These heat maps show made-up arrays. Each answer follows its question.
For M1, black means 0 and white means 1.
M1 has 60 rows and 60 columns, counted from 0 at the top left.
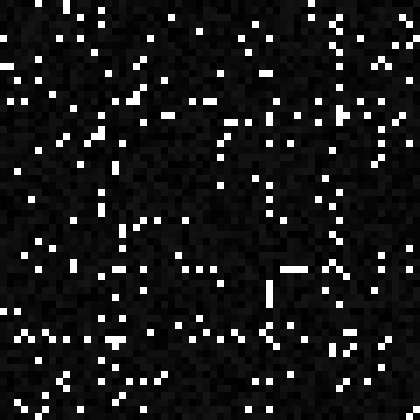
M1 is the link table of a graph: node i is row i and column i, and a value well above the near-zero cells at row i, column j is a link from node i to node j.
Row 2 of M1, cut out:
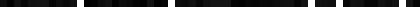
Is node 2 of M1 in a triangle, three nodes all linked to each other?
no
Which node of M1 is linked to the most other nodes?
node 38
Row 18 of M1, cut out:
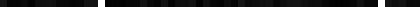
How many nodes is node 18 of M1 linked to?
2
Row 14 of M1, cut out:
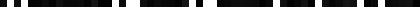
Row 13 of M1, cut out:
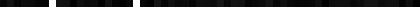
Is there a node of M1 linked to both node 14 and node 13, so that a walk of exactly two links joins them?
yes
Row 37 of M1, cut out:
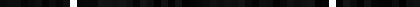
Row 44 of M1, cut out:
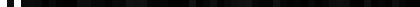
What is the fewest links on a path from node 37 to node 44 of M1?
5
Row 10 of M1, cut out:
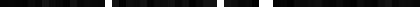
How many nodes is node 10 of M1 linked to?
4
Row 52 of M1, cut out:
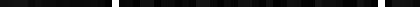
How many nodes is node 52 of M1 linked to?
2
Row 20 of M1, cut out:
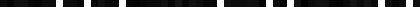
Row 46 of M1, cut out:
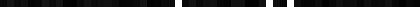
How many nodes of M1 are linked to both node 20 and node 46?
2
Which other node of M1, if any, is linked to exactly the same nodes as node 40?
node 26
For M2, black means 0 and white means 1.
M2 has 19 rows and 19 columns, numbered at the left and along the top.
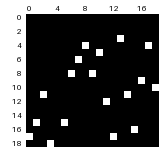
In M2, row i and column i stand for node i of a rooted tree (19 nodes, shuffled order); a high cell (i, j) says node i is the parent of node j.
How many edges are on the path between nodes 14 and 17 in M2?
3
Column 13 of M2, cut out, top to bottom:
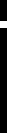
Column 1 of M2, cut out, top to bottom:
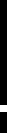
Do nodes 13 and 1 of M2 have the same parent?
no
